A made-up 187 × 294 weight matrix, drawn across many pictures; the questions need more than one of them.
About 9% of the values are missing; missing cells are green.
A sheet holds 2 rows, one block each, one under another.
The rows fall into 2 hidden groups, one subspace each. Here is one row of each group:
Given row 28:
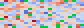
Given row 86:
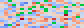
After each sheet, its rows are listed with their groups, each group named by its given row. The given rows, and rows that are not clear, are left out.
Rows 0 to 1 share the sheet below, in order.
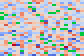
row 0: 86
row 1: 86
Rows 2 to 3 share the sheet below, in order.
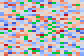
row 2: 86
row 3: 28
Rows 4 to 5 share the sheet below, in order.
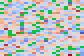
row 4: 86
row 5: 28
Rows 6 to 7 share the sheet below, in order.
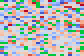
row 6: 28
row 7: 28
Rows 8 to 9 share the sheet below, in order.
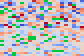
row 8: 86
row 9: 86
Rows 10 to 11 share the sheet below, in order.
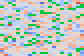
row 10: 28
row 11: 28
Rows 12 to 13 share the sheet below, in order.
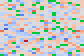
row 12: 86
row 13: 28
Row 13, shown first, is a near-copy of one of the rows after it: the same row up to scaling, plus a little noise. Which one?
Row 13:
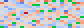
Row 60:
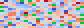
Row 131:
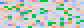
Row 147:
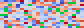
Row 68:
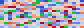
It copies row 60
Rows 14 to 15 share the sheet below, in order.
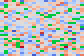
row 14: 28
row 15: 86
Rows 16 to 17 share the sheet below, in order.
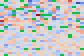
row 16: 28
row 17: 28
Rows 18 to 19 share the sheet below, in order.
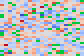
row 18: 86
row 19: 28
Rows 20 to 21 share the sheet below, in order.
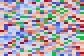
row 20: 28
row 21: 28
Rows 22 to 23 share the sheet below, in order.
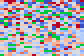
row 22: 28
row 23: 86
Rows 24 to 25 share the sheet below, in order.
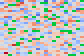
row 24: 28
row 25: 86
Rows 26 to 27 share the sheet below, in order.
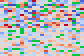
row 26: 86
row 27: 86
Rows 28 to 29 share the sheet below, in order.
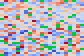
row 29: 86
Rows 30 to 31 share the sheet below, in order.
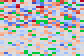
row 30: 28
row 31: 86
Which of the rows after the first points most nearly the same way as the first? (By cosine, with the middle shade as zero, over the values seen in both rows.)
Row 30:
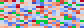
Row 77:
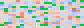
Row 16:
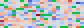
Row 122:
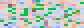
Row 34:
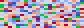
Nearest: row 34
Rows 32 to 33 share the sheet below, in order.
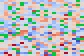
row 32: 86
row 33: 86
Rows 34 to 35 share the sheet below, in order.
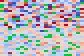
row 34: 86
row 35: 28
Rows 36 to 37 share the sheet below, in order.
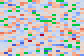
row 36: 86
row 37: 86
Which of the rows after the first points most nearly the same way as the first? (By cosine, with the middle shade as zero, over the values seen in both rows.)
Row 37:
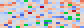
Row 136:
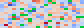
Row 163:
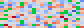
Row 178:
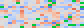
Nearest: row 178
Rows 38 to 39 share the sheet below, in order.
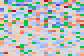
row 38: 28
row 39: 86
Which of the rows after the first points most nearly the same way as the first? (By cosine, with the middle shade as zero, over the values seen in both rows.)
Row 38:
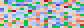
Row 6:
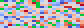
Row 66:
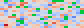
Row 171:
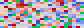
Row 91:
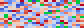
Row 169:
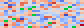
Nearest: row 91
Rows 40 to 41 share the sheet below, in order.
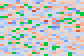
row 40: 86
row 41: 28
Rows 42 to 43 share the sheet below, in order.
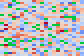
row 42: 86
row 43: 28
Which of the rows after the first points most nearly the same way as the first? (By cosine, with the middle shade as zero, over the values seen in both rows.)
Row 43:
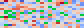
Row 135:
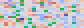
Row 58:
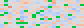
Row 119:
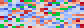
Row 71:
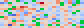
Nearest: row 71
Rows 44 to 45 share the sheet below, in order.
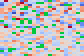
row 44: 28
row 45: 28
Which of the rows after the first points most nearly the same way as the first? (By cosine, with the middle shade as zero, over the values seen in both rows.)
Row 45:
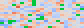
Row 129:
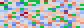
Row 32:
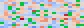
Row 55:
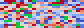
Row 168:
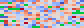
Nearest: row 55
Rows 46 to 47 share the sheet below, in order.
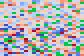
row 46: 86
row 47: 28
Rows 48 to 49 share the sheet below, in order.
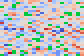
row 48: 28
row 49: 28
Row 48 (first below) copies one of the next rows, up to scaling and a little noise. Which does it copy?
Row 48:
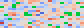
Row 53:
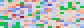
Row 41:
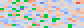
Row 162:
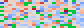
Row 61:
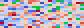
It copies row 61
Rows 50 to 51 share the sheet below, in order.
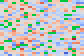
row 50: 28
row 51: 86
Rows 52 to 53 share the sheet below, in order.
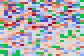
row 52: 86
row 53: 28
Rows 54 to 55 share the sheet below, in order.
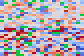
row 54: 28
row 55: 28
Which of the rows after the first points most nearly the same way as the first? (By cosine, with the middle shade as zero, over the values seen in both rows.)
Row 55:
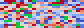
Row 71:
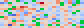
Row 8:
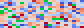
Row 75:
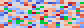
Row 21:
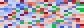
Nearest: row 71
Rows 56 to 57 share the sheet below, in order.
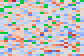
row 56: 28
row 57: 86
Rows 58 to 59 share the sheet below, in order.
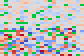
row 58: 86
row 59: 28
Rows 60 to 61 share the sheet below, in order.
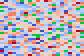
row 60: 28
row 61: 28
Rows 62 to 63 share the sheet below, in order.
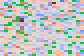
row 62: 86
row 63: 28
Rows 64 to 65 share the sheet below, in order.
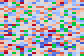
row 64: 28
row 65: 86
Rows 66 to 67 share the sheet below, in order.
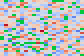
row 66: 86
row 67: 28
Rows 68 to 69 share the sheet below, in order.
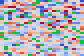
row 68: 28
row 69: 86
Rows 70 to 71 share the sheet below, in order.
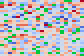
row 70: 86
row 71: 28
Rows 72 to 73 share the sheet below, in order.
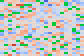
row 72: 28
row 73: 86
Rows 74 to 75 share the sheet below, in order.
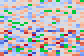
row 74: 28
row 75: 86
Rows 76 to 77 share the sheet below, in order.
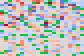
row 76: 86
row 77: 86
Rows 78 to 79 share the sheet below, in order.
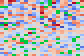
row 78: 28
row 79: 28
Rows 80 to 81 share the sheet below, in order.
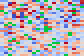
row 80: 86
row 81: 86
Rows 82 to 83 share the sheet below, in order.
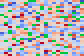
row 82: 86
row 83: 86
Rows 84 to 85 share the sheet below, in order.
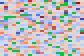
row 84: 28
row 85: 28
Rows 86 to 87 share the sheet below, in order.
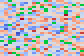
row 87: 28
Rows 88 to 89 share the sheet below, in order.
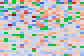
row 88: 28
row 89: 28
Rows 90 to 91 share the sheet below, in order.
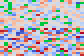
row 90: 28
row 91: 28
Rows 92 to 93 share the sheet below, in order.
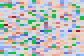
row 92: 86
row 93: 28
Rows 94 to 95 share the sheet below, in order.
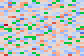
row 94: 86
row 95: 28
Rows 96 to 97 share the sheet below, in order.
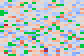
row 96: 86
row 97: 86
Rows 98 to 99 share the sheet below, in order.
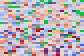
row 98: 86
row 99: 86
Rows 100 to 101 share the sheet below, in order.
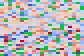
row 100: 28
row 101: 86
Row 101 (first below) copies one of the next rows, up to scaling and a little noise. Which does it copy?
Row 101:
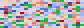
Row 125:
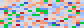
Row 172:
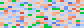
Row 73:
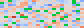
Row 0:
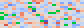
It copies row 125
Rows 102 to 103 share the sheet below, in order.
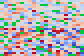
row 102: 86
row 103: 28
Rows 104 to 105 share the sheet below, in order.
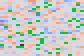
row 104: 28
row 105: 28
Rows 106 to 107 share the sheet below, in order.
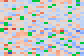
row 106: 28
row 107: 28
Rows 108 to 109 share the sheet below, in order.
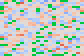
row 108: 28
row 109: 86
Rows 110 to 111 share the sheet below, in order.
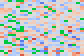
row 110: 28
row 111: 86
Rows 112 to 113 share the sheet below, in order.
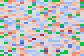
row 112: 28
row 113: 86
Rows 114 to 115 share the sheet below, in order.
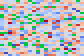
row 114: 86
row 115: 86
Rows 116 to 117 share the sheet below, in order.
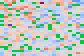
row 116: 28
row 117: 86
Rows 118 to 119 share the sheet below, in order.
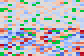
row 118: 28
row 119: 28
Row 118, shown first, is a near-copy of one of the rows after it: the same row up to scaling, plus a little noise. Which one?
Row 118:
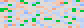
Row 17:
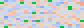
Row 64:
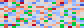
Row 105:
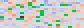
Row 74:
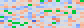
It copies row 64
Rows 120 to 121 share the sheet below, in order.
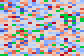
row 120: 86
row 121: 28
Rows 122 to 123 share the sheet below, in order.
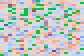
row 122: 86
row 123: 86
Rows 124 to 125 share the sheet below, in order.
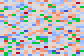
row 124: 28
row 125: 86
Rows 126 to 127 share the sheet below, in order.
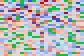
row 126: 28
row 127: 28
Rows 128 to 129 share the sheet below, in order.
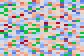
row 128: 86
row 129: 28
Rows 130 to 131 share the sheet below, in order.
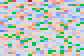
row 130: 28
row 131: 28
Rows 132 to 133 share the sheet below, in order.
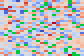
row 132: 86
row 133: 28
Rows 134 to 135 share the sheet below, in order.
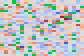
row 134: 86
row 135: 86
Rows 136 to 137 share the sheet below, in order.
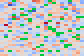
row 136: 86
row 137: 28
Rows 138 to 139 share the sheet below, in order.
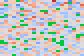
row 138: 28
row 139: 28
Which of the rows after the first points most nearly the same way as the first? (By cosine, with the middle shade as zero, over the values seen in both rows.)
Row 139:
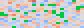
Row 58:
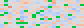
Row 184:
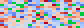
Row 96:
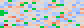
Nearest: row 96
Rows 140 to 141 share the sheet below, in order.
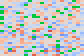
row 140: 86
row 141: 86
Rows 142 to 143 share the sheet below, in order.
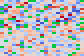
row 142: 86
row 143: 86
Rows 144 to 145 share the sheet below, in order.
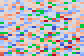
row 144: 86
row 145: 86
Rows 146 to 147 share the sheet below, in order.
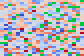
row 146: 86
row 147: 28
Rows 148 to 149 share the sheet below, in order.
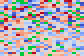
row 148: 28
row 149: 28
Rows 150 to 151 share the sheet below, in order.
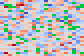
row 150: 28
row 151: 86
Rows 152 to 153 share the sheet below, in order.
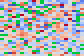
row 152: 86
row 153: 28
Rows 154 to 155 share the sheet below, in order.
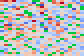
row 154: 28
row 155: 28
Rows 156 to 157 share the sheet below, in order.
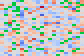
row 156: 86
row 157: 86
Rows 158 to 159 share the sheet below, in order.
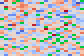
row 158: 28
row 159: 28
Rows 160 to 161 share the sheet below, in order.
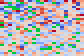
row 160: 28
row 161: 86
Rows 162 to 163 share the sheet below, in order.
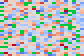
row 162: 28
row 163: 86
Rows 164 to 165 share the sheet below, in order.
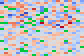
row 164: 28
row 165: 86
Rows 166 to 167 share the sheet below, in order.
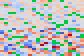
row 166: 86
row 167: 28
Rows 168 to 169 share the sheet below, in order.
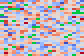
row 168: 28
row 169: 86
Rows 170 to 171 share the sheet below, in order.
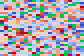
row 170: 28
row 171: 28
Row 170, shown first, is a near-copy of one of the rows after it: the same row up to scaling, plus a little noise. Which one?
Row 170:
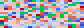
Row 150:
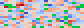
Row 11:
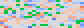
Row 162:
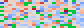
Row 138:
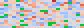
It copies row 11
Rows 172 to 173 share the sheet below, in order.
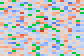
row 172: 86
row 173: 28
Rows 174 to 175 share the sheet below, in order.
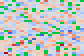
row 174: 28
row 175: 86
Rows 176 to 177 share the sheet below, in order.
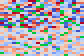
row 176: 28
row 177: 28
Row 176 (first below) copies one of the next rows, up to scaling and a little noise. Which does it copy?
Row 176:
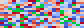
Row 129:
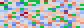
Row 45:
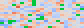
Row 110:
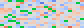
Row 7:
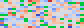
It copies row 45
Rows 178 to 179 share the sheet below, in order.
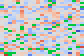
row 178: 86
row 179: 28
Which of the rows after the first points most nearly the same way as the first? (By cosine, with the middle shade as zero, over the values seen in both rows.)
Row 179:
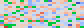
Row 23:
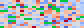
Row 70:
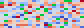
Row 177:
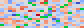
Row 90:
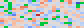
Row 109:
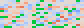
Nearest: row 90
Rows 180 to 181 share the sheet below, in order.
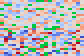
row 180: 28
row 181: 86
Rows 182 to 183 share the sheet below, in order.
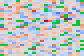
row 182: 86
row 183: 28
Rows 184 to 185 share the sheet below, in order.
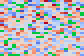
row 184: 28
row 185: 28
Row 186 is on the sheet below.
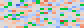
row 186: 28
